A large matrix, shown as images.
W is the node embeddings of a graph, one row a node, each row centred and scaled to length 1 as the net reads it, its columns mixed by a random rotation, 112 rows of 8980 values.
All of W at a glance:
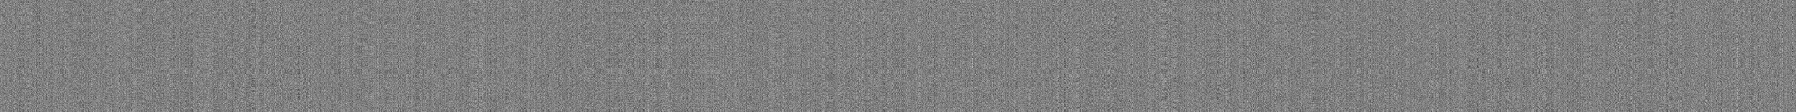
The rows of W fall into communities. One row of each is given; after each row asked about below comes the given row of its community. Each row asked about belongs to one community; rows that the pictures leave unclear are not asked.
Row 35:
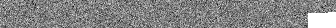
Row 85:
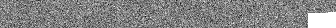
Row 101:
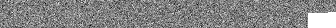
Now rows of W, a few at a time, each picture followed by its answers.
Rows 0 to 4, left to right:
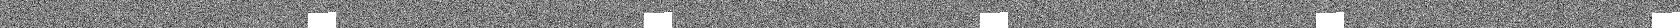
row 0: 85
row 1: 101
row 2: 101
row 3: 35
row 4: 101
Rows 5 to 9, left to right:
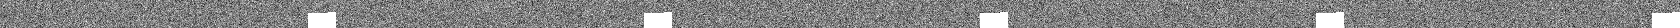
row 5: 35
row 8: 35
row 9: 35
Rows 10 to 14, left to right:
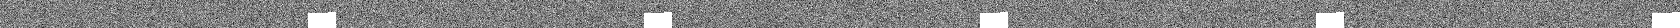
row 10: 35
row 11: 35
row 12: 85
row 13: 85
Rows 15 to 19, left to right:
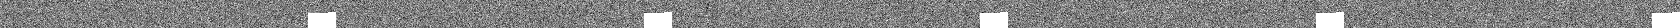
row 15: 101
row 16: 85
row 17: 35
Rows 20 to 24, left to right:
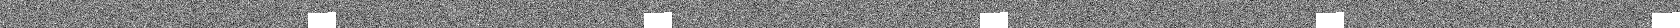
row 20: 35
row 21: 85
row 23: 85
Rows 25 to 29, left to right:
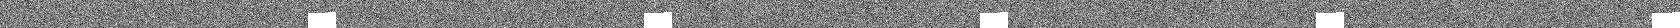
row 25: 35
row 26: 35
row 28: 101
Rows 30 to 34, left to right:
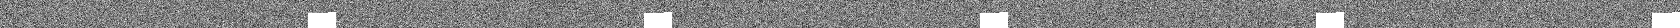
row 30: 101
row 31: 35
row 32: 35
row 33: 101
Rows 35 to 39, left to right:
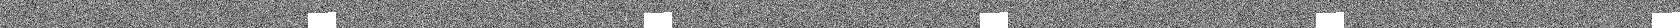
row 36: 35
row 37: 35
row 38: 101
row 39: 101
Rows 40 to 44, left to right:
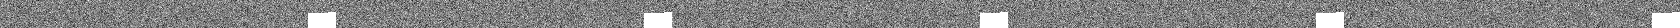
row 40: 85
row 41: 101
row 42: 101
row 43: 35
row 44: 101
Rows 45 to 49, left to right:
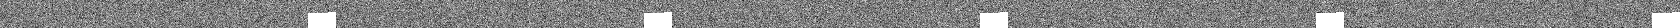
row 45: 35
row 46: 85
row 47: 85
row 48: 85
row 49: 101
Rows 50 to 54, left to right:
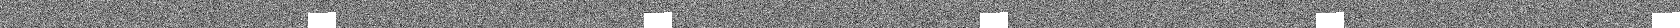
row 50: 101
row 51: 85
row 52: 101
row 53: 85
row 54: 85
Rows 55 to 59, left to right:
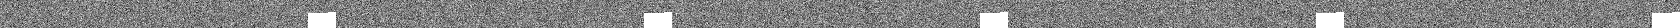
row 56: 85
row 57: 35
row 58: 101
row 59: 101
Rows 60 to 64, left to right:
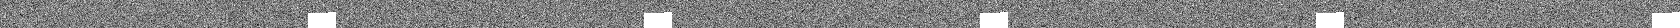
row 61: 101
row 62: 85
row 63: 101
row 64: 85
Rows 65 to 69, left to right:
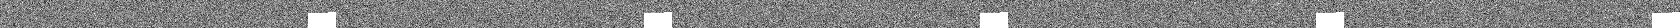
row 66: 101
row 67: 101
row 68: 35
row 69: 85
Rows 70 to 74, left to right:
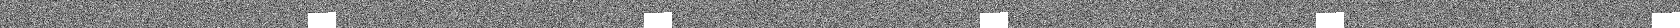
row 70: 85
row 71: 85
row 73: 85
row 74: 101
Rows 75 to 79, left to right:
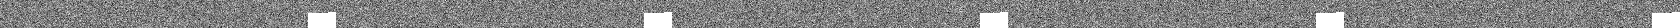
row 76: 101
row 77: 85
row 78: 35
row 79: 101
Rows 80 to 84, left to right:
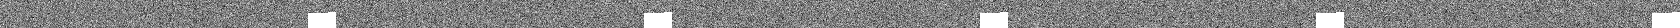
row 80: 35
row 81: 35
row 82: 101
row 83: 101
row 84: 35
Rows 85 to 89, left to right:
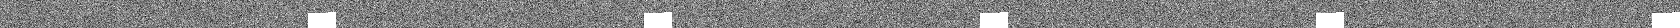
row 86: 35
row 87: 101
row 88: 101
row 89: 85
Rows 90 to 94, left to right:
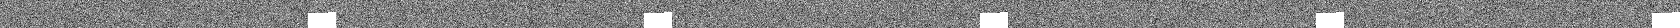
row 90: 85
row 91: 35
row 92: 101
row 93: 85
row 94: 85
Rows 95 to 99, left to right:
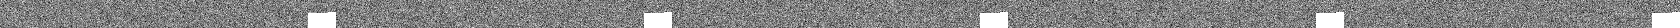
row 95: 101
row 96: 85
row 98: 85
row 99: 85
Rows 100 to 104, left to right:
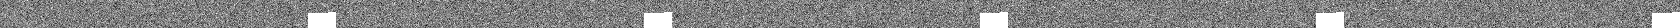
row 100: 101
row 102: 35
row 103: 85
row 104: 101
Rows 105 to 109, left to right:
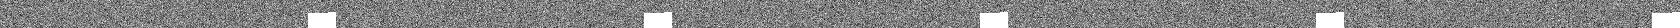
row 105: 101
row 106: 101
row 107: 35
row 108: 35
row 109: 101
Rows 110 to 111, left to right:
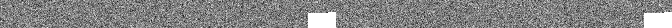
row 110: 101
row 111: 101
